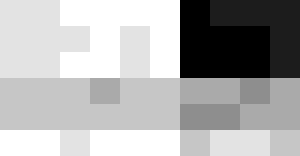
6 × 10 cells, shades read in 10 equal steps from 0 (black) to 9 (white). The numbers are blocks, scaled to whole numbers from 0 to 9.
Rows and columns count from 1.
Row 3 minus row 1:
0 0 0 0 -1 0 0 -1 -1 0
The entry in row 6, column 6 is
9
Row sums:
55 51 52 64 64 83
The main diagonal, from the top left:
8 8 9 6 7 9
